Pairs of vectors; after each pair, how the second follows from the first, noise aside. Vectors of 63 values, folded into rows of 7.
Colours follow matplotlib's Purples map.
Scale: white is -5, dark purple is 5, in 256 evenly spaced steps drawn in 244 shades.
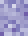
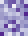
scaled up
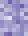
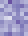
copied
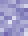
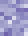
copied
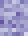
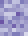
copied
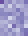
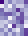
scaled up
